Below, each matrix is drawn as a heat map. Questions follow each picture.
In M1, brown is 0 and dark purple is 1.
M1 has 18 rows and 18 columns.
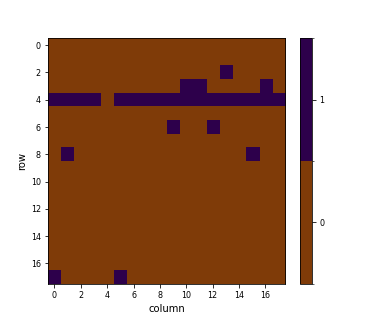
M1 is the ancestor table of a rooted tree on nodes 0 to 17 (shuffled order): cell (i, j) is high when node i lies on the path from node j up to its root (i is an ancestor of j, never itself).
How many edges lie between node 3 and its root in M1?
1
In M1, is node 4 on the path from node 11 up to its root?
yes
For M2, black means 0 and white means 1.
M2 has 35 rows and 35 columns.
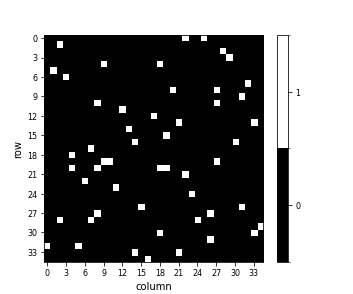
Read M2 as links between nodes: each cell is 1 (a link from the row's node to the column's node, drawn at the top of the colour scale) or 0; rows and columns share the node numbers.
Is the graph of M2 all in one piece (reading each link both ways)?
yes
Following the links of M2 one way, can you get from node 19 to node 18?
yes
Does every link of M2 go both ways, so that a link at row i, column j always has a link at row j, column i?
no
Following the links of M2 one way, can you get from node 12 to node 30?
yes
